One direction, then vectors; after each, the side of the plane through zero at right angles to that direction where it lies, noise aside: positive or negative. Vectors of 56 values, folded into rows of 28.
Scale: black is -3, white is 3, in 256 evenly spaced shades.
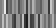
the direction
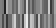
negative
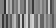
negative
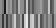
negative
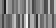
negative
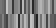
negative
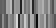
negative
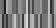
negative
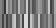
negative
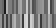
negative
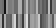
negative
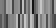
negative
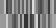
positive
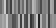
positive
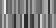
positive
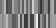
positive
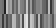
negative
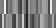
positive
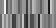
positive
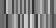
negative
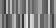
negative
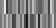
positive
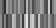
negative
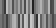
negative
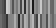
negative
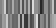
positive
